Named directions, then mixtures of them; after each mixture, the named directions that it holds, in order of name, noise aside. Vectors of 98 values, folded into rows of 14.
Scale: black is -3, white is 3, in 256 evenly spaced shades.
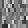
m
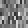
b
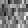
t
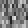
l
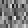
b, l, m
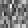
l, m, t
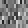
b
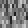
l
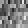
b, t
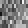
b, m, t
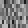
b, m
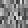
b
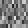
b, l, m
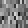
b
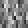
b, l, m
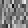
l, m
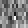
b, l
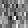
b, l
